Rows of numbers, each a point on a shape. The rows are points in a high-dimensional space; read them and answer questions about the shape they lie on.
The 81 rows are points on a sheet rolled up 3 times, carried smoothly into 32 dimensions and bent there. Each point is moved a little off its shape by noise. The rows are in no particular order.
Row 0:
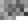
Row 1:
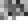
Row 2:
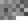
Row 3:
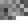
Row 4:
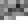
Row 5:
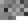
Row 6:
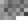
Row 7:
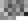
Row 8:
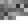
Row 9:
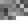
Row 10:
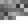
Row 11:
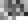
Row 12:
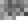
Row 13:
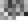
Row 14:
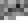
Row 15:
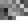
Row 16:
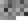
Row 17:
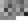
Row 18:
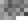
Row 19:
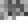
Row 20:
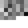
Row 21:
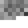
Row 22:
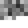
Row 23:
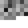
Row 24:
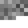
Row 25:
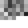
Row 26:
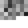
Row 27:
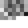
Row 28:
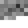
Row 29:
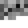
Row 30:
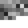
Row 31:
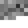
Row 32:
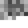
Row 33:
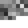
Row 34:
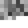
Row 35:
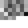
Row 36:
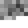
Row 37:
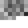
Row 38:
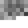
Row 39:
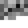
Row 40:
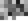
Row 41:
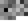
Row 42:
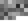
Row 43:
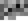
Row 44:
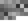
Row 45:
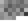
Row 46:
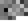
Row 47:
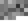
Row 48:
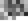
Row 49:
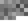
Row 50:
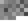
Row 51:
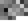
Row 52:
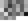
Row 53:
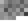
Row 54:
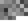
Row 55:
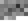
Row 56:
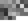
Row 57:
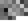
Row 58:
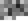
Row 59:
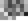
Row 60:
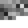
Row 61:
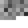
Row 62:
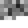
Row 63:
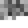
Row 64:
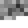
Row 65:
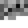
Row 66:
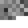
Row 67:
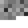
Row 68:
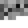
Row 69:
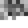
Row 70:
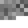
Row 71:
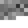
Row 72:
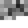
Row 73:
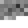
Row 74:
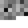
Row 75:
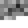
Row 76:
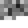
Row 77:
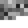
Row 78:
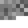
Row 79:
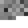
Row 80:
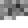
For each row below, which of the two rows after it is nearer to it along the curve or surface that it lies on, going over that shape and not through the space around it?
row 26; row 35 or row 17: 35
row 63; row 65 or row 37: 37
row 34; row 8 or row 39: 39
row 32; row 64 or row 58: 58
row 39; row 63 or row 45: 63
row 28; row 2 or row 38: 2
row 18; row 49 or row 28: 49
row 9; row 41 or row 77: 77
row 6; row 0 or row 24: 0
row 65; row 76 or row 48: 76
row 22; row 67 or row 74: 67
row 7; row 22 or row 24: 22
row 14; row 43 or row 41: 43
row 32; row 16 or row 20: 16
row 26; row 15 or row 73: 15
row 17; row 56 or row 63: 63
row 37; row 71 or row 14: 14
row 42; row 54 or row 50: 54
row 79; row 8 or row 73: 8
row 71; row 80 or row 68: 80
